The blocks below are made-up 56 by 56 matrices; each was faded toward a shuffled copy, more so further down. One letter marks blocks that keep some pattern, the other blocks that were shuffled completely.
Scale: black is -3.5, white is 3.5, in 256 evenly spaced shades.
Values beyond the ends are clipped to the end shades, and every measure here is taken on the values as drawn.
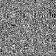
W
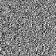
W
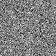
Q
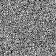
Q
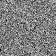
Q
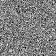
Q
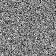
Q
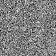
Q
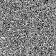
Q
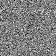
Q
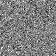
Q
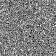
Q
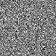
W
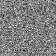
W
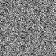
W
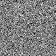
Q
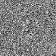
W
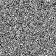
Q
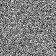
Q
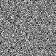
W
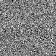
W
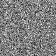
Q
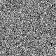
Q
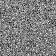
Q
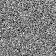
Q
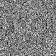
W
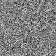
W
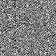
W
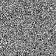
W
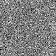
W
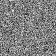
Q
